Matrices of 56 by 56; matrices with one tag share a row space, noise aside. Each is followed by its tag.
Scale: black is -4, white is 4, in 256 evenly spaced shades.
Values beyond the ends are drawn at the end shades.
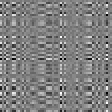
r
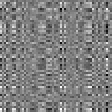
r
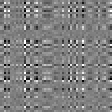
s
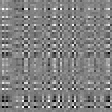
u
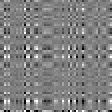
s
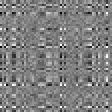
r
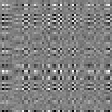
u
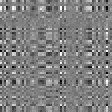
r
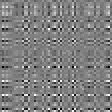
u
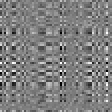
r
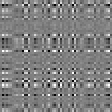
u
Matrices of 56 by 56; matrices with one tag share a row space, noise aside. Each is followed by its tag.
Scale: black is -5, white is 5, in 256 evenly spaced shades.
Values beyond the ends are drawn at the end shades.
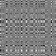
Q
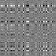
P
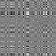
P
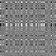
Q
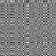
P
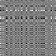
Q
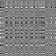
Q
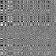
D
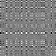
Q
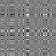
P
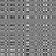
P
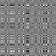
P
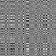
P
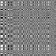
D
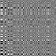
D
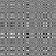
P
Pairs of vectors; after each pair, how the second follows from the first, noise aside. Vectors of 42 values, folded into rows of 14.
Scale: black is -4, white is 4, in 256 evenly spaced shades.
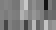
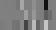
partly zeroed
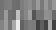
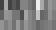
reversed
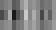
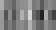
reversed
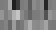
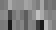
reversed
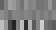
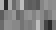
wrapped around
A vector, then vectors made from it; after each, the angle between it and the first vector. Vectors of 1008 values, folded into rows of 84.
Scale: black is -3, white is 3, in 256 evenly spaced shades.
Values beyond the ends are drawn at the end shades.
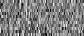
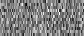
partly opposed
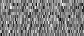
orthogonal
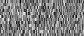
partly opposed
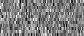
nearly opposite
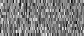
nearly opposite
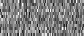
nearly opposite
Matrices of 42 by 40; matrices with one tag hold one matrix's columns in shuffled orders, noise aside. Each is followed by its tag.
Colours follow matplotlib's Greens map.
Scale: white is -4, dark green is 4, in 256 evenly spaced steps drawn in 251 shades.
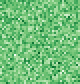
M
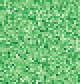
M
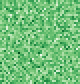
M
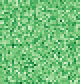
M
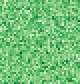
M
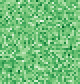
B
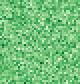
M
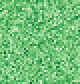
M
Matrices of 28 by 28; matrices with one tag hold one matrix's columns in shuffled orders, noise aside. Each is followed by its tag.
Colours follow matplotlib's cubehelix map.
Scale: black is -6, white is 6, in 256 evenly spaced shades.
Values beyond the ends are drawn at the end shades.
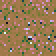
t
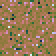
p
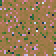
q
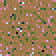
q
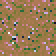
t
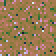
q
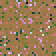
p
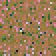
q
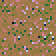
t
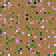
p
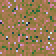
t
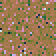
q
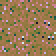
t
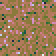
p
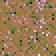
p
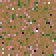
q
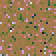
q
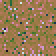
q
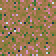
q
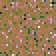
p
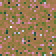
p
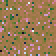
q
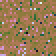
q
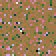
q
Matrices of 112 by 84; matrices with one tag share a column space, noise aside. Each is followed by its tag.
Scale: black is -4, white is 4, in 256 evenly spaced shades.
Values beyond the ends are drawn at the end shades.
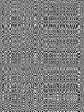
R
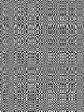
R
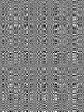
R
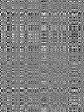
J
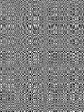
R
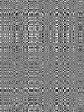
J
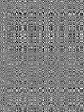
J
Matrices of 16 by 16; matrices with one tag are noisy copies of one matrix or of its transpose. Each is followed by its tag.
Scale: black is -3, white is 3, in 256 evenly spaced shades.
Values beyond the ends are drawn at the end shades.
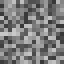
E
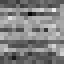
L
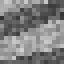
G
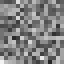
E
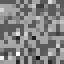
E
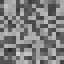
E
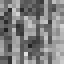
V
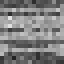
L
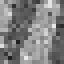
G
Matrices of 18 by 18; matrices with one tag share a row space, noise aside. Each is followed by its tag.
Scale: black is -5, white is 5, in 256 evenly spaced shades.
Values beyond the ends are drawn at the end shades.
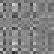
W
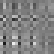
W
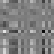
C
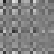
W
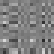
C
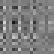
W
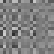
W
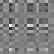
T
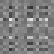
T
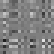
C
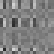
W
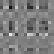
T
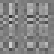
T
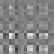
T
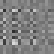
W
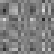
C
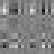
C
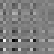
W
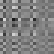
W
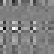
W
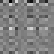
T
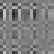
W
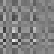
W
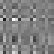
W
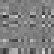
C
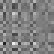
W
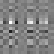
T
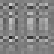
T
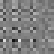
W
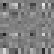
C
